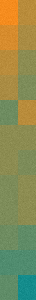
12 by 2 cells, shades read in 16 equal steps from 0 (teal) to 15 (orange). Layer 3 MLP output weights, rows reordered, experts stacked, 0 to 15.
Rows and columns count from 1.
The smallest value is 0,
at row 12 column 2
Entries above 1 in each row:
2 2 2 2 2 2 2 2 2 2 2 1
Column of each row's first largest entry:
1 1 1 1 2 1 1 2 2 1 1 1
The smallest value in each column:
4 0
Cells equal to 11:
3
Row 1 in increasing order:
11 15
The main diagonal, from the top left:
15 10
